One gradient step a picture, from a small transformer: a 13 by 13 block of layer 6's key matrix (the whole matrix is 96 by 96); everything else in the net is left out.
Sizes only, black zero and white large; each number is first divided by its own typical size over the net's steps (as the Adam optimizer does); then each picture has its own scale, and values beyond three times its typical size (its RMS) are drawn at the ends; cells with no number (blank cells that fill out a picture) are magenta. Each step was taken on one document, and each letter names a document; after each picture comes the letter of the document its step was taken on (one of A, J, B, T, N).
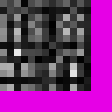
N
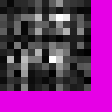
N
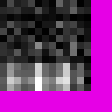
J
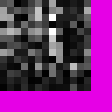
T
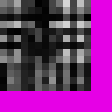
J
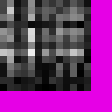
T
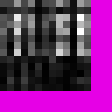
N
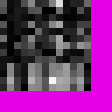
J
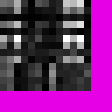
J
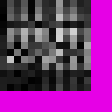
T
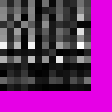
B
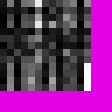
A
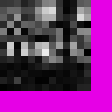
T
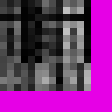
J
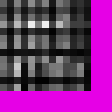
B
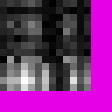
A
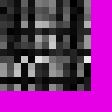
B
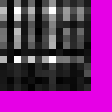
B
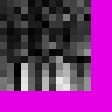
A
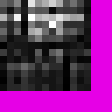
N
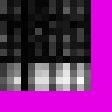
J
